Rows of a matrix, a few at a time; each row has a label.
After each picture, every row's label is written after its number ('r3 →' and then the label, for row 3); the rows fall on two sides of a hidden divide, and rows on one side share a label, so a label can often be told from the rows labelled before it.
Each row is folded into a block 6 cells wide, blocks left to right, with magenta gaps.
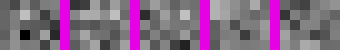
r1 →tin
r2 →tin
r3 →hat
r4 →tin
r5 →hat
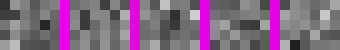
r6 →hat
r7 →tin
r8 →tin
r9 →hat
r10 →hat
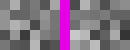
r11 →hat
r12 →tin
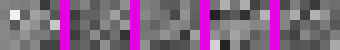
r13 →hat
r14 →hat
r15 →hat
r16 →hat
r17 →hat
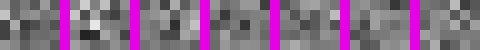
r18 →tin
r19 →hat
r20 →hat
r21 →tin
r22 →tin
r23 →hat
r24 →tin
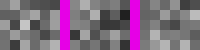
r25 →hat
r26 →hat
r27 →tin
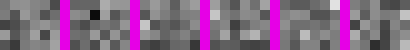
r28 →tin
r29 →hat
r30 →hat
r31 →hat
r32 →hat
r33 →tin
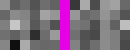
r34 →hat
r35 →hat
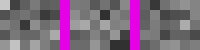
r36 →tin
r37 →hat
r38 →tin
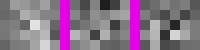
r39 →tin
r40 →tin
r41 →tin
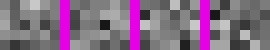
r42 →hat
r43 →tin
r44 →hat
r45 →tin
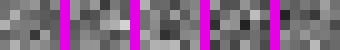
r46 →hat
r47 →tin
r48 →tin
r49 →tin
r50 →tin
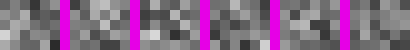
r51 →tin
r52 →hat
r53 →tin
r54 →tin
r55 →hat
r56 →hat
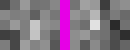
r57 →hat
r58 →hat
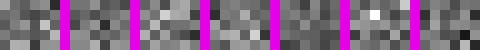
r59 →tin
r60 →tin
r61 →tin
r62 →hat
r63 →hat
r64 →hat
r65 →tin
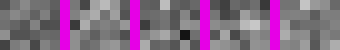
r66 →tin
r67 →tin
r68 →tin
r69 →tin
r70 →tin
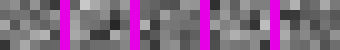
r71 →hat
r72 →hat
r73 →hat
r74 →hat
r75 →hat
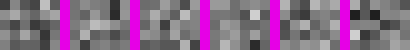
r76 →hat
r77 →hat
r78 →tin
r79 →hat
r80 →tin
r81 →tin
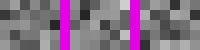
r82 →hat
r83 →tin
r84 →tin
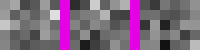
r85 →hat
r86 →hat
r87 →tin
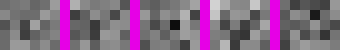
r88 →tin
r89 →tin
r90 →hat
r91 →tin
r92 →tin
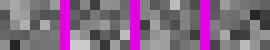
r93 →hat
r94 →tin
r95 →tin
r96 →tin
